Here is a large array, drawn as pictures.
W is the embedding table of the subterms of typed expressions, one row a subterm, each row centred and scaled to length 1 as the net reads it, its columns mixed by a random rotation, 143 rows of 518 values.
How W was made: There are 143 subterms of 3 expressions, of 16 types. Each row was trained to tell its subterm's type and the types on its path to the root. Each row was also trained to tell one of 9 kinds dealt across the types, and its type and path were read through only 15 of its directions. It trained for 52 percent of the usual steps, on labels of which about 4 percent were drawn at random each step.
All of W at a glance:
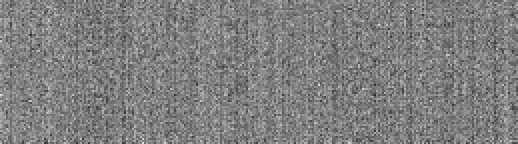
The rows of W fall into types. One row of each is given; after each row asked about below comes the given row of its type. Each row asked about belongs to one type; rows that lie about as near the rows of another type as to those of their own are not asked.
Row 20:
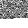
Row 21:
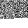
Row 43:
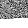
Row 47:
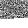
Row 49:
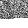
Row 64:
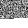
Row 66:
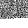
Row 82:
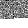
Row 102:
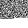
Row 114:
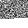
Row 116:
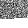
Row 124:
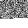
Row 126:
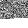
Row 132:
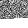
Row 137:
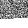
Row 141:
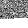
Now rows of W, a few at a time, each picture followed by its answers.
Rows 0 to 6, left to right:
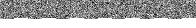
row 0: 66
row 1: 49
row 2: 49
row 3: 102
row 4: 82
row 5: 49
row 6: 126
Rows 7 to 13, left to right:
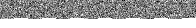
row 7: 66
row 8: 47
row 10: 141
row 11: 114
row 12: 47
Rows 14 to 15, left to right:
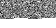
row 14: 137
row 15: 49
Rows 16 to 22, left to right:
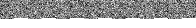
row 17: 82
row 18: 20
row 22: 137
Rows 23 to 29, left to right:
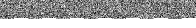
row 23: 49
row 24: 114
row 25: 114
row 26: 43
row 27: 102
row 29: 137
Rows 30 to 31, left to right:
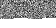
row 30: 82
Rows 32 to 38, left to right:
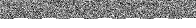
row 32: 21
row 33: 141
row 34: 47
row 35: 20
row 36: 47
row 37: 116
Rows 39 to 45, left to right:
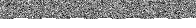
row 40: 20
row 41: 102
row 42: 141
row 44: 21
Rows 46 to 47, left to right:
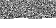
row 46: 21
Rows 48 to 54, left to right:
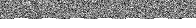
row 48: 64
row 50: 49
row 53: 47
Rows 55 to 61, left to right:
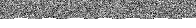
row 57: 43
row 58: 124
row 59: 43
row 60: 64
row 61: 114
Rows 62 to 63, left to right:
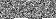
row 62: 47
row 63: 20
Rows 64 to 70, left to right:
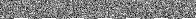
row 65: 49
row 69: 43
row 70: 116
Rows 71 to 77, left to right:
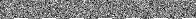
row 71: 132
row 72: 47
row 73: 114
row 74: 20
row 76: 126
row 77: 21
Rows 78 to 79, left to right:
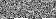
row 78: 64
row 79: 43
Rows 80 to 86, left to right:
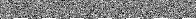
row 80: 137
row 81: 49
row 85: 43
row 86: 102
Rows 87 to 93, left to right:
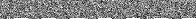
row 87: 43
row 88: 141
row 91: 20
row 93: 21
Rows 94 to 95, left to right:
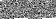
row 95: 137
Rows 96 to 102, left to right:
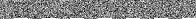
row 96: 21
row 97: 82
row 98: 21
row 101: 114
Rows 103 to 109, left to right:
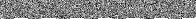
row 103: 126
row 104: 43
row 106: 137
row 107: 116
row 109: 64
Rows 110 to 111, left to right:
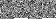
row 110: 102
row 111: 64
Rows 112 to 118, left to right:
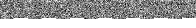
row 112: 124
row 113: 137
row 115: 124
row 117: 47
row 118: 116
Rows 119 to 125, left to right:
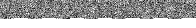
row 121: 116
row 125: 126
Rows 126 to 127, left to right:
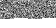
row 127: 102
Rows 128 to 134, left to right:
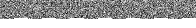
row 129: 82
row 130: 137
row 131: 21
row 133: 116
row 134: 102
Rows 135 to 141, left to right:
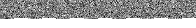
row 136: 126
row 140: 102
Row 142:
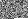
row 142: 114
